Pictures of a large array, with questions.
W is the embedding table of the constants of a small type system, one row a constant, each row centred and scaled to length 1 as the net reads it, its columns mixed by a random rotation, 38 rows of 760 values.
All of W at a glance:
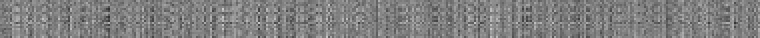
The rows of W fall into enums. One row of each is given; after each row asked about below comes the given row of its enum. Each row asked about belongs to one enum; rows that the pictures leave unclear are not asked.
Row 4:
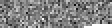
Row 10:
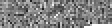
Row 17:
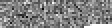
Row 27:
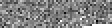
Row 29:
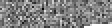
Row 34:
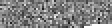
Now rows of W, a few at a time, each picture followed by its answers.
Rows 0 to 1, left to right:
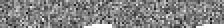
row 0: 4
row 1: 34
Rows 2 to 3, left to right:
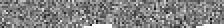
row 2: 27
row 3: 34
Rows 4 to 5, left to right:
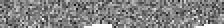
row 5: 27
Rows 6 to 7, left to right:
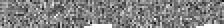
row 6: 10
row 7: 4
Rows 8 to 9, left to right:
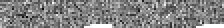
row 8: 17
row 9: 10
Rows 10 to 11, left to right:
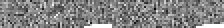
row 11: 29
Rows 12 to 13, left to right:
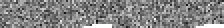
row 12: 27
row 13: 4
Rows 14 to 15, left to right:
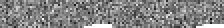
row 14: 4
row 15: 34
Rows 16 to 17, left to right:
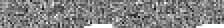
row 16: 10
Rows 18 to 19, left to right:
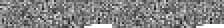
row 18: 34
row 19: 34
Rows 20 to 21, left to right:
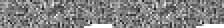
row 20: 10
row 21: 10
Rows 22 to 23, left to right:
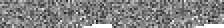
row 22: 27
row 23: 27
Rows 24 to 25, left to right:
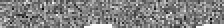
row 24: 17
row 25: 34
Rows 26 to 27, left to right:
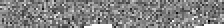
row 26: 34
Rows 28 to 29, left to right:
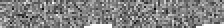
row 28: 17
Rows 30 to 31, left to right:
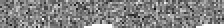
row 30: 4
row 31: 17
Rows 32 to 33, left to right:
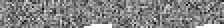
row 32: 29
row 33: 4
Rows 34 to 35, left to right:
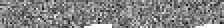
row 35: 4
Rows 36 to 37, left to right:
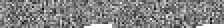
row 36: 29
